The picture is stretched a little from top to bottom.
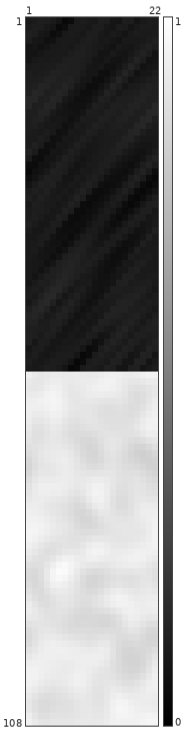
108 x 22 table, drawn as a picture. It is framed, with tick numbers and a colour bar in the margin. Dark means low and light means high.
It is made of 2 by 1 panels. Panel 1,1: very low, slanting up to the right, faint in contrast. Panel 2,1: very high, blotchy, faint in contrast.
